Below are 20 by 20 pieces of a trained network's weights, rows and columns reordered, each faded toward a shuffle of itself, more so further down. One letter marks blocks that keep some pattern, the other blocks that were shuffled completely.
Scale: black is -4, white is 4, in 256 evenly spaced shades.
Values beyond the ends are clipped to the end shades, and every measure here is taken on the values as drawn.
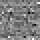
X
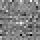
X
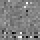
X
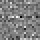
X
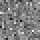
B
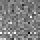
X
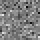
B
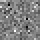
B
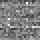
X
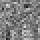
X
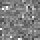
X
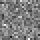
B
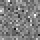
B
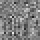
X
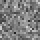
B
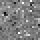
B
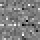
X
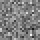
B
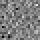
X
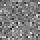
X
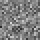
B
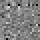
X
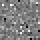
B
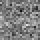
X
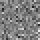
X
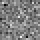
B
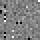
X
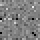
X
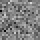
B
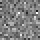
B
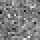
B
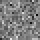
B
